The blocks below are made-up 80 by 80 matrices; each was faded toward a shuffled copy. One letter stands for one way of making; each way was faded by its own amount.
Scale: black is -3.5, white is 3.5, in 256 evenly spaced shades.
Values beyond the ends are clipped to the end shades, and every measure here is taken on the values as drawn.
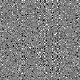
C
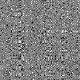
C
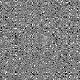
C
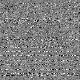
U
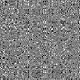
C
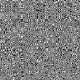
C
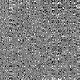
C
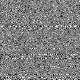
U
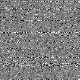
U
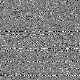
U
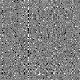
C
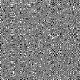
C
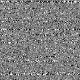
U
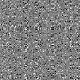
C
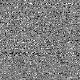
U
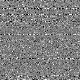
U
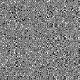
C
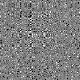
C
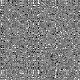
C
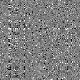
C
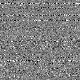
U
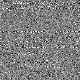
U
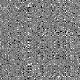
C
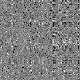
C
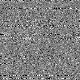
U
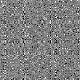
C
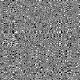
C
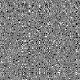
C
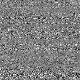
U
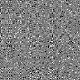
C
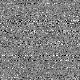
U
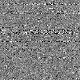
U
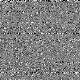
U
